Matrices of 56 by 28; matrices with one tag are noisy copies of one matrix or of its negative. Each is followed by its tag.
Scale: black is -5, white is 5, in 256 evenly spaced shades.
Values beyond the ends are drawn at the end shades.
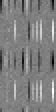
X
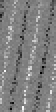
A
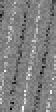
A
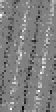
A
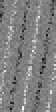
A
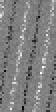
A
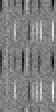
X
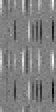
X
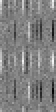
X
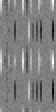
X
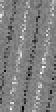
A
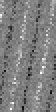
A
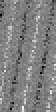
A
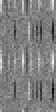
X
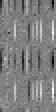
X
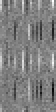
X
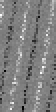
A
